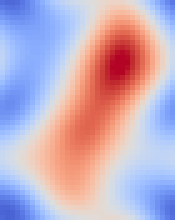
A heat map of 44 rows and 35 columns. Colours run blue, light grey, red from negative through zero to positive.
Grain: smooth. Lone odd cells: none. Average level on the scale: 50%. Stripes: none.
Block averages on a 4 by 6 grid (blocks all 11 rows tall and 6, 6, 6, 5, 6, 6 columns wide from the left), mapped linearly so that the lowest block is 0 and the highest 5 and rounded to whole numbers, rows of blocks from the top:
002342
013552
134421
023210
